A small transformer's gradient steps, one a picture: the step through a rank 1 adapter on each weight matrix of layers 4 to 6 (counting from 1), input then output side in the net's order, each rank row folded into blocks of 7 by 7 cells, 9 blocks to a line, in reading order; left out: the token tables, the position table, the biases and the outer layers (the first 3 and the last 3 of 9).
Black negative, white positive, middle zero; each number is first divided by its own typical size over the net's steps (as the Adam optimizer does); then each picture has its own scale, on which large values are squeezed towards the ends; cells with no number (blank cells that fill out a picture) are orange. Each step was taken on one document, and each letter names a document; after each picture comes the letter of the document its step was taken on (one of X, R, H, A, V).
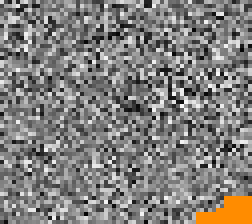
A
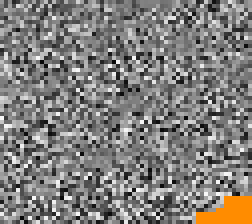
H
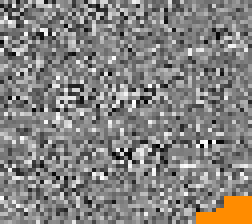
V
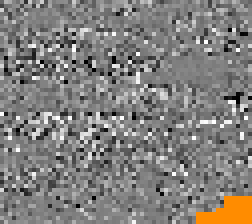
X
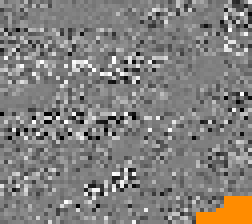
X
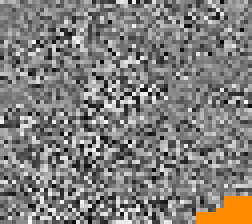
H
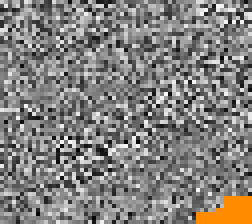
A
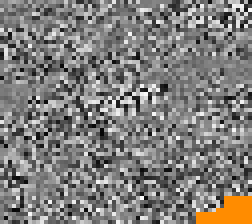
H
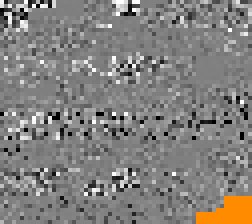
X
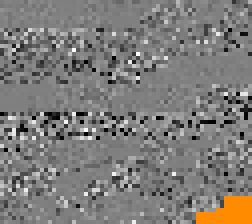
X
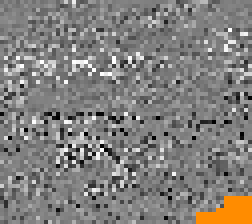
X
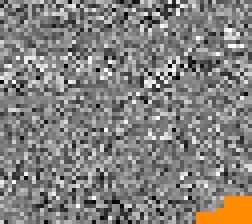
V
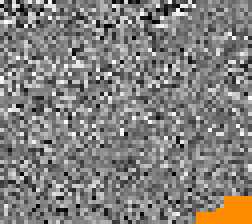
V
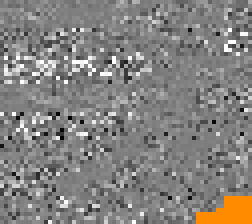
X
